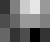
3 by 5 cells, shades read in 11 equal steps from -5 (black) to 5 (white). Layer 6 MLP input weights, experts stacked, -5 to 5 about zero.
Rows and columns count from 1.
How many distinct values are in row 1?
5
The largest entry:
4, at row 1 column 4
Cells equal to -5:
1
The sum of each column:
-6 -4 2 0 -2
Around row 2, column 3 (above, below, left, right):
3 -2 -1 1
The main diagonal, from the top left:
-3 -1 -2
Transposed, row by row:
-3 -2 -1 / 0 -1 -3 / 3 1 -2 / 4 1 -5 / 1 0 -3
